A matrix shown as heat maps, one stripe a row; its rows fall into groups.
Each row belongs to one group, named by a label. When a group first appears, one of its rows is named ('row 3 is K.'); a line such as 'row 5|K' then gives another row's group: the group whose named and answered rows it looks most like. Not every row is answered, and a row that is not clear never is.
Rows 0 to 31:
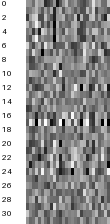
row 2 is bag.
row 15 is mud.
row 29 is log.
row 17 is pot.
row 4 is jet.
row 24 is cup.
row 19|jet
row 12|pot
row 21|mud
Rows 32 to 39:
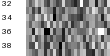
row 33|jet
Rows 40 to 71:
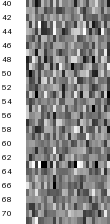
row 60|cup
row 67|bag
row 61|mud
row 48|mud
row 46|mud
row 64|mud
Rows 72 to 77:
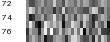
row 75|pot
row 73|bag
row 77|mud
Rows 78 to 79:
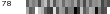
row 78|jet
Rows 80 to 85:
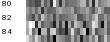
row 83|bag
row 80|log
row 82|jet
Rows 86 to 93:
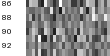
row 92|pot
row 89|bag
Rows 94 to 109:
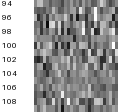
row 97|jet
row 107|mud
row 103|pot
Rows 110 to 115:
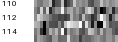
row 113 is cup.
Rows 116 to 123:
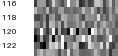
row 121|mud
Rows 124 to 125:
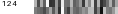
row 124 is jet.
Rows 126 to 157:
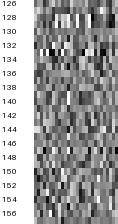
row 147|pot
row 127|bag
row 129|cup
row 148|jet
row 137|jet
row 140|log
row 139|log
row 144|bag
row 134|mud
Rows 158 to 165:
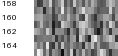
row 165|bag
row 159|mud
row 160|cup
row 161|mud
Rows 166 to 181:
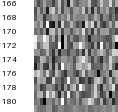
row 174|mud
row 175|mud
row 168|pot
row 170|jet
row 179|pot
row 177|log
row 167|jet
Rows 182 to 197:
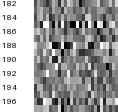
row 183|bag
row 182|log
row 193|cup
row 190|cup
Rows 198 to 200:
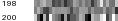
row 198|bag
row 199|pot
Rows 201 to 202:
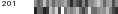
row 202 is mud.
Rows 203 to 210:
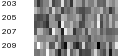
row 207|bag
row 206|log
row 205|log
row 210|pot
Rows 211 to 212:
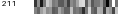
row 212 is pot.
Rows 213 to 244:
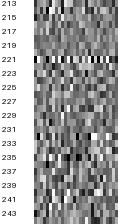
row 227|jet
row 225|bag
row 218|log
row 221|jet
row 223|bag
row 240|log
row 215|mud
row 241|bag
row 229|mud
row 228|log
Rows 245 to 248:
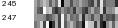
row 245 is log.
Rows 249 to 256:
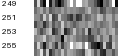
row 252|mud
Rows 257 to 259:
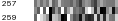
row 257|cup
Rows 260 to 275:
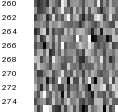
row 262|log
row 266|mud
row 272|jet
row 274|log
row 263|cup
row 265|cup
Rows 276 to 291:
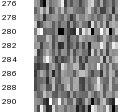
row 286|mud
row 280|bag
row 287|log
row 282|jet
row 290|cup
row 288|log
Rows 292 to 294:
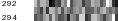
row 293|jet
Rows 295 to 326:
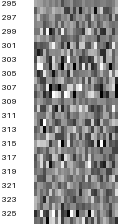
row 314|pot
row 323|mud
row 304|bag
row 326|jet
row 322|cup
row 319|cup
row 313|pot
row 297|pot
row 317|bag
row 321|log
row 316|jet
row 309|bag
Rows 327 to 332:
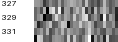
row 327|cup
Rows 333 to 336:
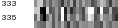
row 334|mud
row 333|bag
